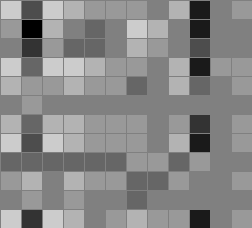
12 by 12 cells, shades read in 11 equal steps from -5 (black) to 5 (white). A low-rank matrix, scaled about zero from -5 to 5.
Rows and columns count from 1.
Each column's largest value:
3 2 3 3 2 1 3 2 2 1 1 1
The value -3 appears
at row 3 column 2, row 7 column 10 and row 12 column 2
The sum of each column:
17 -13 17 14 4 6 9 4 10 -25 1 7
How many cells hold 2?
19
